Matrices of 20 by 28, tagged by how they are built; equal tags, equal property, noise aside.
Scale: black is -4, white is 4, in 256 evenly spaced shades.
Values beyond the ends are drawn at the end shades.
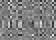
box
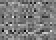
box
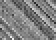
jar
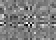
box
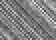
jar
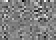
box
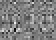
box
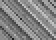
jar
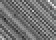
jar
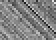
jar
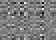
box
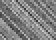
jar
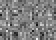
box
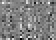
box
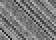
jar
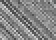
jar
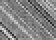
jar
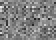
box
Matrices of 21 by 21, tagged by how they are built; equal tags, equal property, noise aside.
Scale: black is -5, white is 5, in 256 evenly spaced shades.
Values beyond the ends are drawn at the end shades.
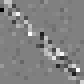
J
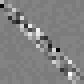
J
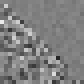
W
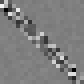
J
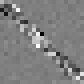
J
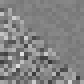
W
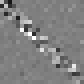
J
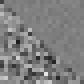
W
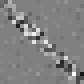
J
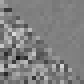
W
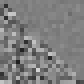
W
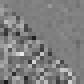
W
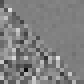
W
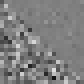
W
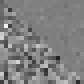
W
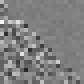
W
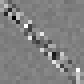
J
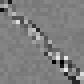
J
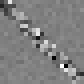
J
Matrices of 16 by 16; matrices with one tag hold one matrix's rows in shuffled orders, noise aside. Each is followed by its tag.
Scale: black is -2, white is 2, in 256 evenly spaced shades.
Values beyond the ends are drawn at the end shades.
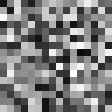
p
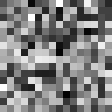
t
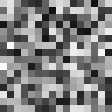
p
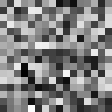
t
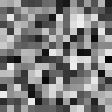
p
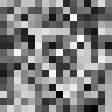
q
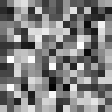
q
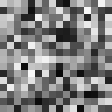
t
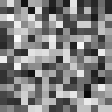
q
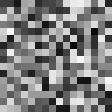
p
